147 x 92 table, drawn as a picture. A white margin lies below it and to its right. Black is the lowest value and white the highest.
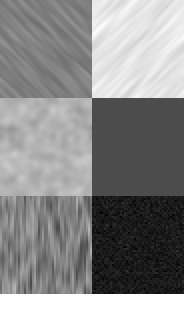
It is made of 3 by 2 panels. Panel 1,1: middling, slanting down to the right, faint in contrast. Panel 1,2: very high, slanting up to the right, faint in contrast. Panel 2,1: high, blotchy, faint in contrast. Panel 2,2: low, flat. Panel 3,1: middling, streaked downward. Panel 3,2: very low, fine-grained, faint in contrast.
